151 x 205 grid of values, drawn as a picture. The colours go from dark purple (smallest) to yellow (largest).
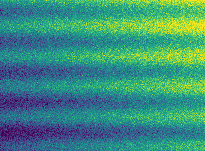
Ninth with the highest average: top right. Stripes: horizontal, repeating 5 times. Histogram: bell-shaped. Slope: up to the top right.
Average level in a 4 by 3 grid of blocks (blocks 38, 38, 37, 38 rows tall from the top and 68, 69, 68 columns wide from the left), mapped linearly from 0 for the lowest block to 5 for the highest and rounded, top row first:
245 | 134 | 123 | 013
